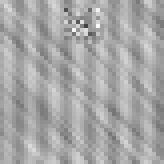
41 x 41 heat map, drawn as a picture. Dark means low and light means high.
Odd patch: rougher, in the top middle. Roughest part: top middle. Stripes: upright, repeating 7 times. Odd rows or columns: none. Slope: none.
